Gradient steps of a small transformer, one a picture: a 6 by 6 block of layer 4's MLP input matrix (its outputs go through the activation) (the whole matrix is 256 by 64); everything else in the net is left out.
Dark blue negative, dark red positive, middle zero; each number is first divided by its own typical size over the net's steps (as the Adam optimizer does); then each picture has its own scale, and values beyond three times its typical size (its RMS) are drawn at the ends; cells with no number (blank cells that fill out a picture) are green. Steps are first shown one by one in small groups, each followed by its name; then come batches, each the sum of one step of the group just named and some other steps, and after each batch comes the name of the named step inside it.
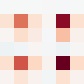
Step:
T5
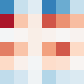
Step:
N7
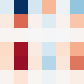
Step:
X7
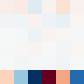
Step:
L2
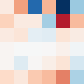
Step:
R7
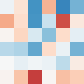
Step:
R7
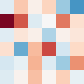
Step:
R7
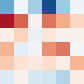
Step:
N7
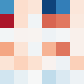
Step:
N7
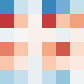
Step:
N7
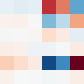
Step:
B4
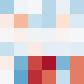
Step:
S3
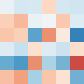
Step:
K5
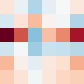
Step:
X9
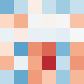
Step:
S3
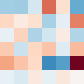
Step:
B4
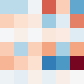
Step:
B4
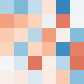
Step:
K5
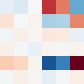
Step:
B4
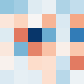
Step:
K5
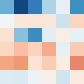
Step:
X9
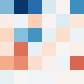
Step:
X9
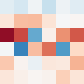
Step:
X9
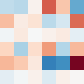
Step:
B4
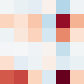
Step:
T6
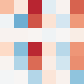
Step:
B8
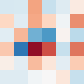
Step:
B8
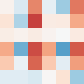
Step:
B8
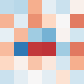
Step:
B8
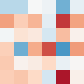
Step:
T6
